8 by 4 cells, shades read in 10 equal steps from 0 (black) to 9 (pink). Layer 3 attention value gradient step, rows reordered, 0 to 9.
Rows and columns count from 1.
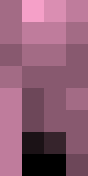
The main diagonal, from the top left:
6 7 6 5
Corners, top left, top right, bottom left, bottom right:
6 7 7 4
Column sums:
51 36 38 43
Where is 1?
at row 7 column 2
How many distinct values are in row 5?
4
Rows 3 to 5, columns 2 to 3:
6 6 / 5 5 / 4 5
